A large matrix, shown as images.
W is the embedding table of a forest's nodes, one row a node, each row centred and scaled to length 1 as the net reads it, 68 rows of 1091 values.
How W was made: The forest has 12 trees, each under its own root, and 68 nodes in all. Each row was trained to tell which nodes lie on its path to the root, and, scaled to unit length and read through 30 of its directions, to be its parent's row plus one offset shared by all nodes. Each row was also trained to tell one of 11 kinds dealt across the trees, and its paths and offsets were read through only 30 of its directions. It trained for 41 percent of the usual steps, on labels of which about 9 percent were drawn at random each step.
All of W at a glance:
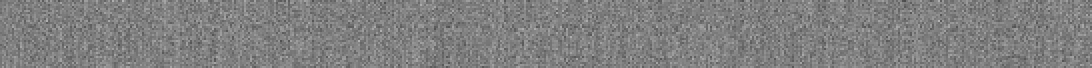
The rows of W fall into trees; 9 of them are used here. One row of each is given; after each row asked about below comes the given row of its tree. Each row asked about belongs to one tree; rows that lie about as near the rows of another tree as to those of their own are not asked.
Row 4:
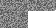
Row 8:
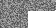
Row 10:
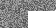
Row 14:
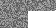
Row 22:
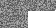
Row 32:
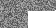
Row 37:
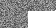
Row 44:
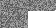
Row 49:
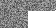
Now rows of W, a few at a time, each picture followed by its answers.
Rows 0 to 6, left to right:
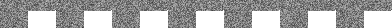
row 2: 49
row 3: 10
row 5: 8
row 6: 49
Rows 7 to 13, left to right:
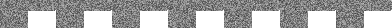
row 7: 44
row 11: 37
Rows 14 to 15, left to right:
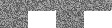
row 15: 10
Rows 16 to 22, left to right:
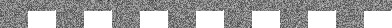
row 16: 37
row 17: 10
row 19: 44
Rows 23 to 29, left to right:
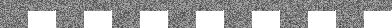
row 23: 8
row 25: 4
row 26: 4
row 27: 4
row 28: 37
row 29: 37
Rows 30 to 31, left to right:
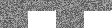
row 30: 37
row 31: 10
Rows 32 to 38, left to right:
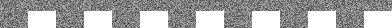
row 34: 49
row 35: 14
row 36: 22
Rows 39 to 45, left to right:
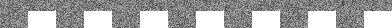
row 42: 14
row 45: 49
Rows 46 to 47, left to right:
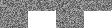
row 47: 49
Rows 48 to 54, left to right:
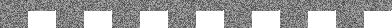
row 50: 37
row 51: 8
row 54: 49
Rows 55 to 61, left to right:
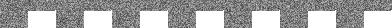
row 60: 49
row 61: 37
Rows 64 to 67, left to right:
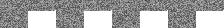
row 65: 8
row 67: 32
